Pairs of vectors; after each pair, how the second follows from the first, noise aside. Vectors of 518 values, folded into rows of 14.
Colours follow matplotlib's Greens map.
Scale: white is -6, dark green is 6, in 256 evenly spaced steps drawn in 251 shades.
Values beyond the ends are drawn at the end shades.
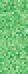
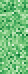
scaled up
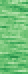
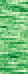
scaled up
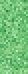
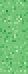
partly zeroed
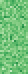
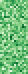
scaled up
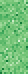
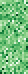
scaled up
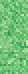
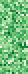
scaled up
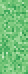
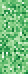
scaled up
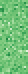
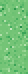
partly zeroed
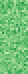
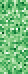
scaled up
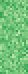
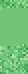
partly zeroed
